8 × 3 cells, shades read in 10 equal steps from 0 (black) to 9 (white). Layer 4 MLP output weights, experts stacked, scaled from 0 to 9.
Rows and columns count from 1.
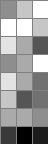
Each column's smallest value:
2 0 1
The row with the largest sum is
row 2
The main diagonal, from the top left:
5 9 3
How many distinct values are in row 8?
3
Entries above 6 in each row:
2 3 1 1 1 1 0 0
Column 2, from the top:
7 9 6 6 6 3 6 0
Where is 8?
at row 3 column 1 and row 5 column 1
